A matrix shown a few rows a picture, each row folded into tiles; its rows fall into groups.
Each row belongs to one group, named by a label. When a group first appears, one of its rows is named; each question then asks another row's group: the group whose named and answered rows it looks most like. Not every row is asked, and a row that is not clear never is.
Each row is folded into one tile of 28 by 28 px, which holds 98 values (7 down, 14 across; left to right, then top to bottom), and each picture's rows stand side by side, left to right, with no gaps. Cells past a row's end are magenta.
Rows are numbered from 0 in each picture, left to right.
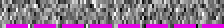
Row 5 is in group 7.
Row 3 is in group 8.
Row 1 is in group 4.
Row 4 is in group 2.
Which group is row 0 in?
2
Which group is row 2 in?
7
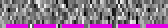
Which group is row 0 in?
2
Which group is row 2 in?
4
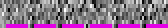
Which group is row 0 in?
2
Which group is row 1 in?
7
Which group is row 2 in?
7
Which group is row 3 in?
4
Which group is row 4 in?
7
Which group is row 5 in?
7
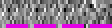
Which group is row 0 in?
2
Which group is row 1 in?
2
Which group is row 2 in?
2
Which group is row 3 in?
8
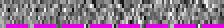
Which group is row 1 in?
2
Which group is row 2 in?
7
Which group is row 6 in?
2
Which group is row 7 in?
8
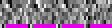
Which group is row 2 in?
4
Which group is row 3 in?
7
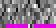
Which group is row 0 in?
7
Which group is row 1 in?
4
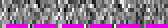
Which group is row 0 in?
2
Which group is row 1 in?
4
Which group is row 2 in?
2
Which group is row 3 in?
4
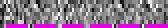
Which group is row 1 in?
4
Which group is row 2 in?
2
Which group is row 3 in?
2
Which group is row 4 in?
4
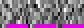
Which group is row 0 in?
8
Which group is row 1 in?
8
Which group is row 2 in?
7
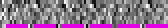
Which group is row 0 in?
2
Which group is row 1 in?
4
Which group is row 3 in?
4
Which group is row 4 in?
7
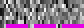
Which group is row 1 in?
2
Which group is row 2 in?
4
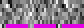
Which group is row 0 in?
4
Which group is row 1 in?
2
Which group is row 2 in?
8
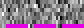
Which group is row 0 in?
2
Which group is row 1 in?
4
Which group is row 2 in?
7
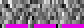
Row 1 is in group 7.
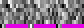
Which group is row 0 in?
8
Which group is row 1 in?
8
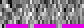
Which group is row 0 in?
4
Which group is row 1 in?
2
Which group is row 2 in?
2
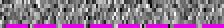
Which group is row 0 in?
7
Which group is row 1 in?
8
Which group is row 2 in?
2
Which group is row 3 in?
7
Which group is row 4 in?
2
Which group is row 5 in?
4
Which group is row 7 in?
2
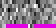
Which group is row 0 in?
2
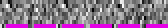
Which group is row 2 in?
4
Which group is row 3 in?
2
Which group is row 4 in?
8
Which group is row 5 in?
7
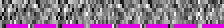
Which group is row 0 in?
7
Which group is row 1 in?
4
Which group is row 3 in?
2
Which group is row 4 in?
4
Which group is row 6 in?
8
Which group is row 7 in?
2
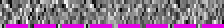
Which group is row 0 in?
4
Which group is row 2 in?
8
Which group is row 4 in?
2
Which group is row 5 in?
7
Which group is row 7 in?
8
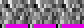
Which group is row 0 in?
8
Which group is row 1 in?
8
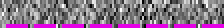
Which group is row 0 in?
2
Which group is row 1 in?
8
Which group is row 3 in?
8
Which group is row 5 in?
7
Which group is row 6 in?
7
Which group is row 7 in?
8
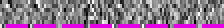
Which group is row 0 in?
4
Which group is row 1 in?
8
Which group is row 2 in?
2
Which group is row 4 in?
4
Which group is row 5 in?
8
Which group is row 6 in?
8
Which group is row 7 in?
2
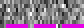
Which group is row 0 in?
7
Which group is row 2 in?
4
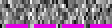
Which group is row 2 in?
4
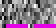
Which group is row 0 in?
7
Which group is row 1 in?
4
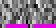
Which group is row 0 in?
8
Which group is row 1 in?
8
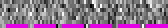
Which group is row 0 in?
2
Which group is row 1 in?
2
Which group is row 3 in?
8
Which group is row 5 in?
8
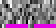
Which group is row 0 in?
8
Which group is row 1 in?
7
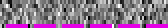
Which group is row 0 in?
4
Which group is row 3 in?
7
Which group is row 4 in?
4
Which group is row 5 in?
7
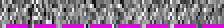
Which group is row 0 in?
2
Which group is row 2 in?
2
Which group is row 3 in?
4
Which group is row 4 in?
4
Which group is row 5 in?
2
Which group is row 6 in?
2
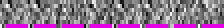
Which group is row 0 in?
4
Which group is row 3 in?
8
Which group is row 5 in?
4
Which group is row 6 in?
2
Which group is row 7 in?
8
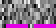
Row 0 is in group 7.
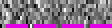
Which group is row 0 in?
8
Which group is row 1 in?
8
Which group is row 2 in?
7
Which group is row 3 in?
7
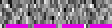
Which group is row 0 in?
4
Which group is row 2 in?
2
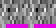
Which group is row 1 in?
2
